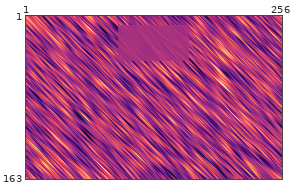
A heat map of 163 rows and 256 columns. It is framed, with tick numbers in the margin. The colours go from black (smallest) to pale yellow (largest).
No overall slope runs across the table. The grain runs diagonally down to the right. The top middle is the calmest part. An odd patch, calmer than its surroundings, sits in the top middle.
